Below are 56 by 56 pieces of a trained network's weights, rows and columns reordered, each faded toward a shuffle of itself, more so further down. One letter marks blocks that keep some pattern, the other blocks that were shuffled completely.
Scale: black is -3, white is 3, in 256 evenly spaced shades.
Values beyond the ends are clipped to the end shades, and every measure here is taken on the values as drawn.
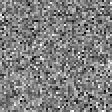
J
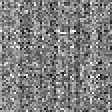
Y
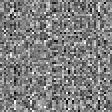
Y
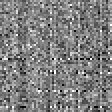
Y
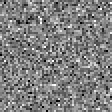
J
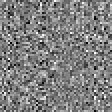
Y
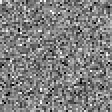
J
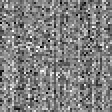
Y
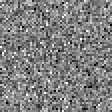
J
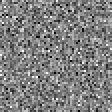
J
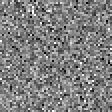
J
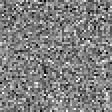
J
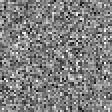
Y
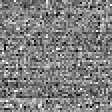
Y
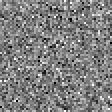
J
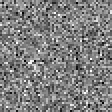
J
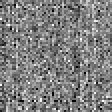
Y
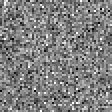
J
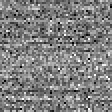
Y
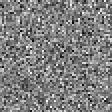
Y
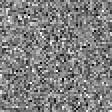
J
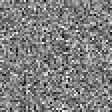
Y
